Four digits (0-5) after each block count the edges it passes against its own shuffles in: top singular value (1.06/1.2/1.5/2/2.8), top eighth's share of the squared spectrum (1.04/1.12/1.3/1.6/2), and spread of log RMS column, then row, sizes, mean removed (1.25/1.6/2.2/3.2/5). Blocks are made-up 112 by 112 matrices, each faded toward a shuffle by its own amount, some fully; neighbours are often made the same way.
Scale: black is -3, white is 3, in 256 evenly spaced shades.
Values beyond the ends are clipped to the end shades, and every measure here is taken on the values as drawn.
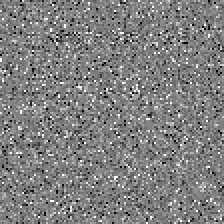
3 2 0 0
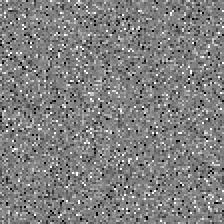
2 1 0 0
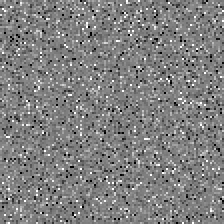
0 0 0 0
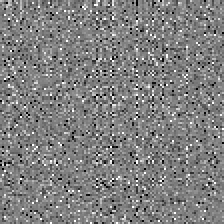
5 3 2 2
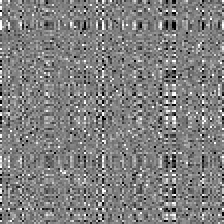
5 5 4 3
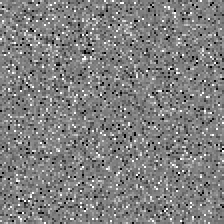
1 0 0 0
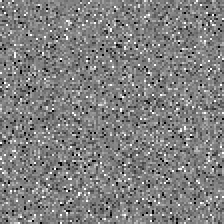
2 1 0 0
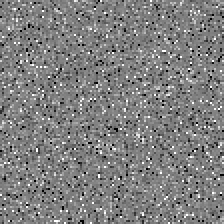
0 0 0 0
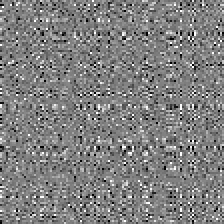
5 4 3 3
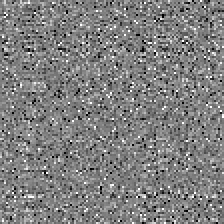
4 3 2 2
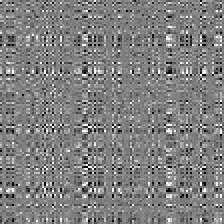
5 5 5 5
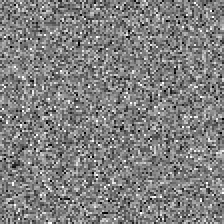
0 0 0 0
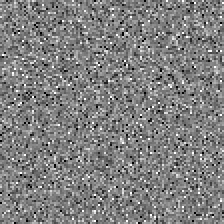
2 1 0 0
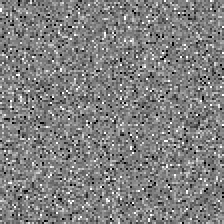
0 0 0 0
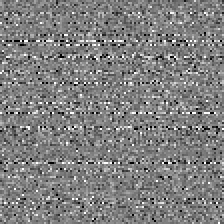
2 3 0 4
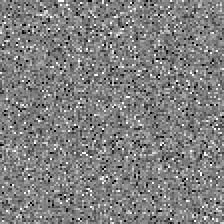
0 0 0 1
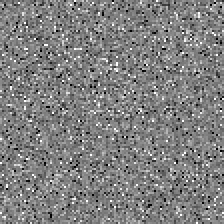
0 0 0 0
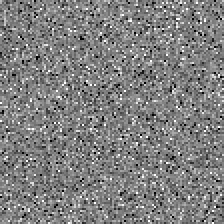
0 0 0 0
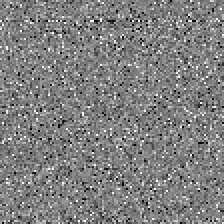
1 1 0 1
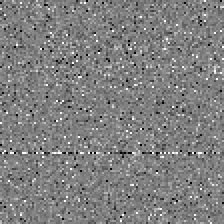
3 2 0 1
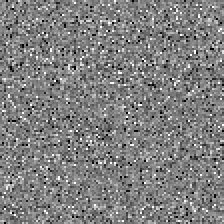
0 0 0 1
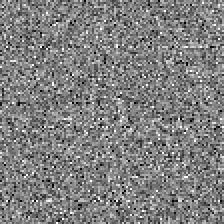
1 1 0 2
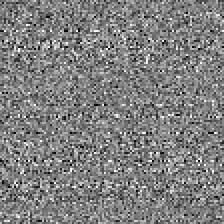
1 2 0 4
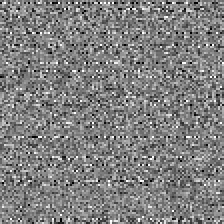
1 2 0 4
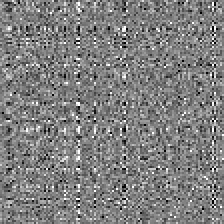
5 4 3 3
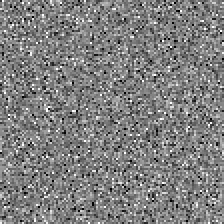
2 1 0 0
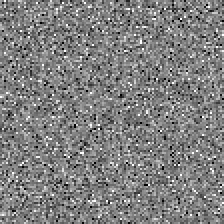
2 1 0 0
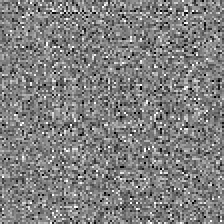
4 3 2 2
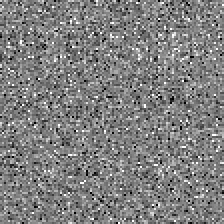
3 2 1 1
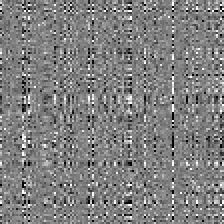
5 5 4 3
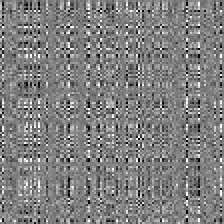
5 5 5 4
